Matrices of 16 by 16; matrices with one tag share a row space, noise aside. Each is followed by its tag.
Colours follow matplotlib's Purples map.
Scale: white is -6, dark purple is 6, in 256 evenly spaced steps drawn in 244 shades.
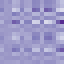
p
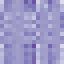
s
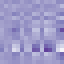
p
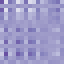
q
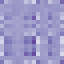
s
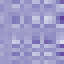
p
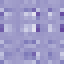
s
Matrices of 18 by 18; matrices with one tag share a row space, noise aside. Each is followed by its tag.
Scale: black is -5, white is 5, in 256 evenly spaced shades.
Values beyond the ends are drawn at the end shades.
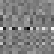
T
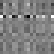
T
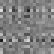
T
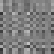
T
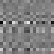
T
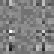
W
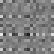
T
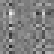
W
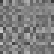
T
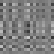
T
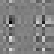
W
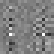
W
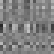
T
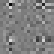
W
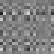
T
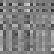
T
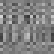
T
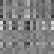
T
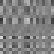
T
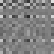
T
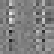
W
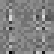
W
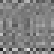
T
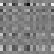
T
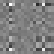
W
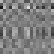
T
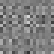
T
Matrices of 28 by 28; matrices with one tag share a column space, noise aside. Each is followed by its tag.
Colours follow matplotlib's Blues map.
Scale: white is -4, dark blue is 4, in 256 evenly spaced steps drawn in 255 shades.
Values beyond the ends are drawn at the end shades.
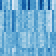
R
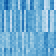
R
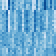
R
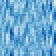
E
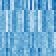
R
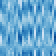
E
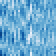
E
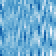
E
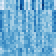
R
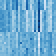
R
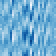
E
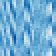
E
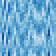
E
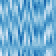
E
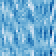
E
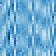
E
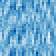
E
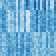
R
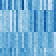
R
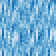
E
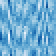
E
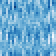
E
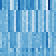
R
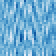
E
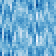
E
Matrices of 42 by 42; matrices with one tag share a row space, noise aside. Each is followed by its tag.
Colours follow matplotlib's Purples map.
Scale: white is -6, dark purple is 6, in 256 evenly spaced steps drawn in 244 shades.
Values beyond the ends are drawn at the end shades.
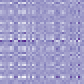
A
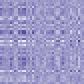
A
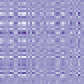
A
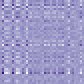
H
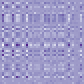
H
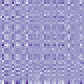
H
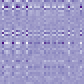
H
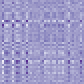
H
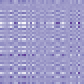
A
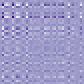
H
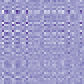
H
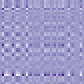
H
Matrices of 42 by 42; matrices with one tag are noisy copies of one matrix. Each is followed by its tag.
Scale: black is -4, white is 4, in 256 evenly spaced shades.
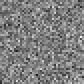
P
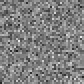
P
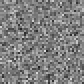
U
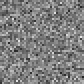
P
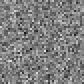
U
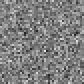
U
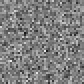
U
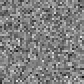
P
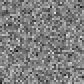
P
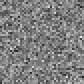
P
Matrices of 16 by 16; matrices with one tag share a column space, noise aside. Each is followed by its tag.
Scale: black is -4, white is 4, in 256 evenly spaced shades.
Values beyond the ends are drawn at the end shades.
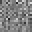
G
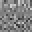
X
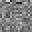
G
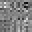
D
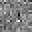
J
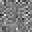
G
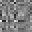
J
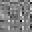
J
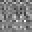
J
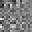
X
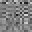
G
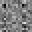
X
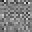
G
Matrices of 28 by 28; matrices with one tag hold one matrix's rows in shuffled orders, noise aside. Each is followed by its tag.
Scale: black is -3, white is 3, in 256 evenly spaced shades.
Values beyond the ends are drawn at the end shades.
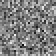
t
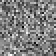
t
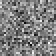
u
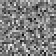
t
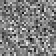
t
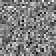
t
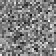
u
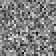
t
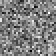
u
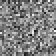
u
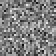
t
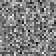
t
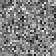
t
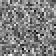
t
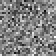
u
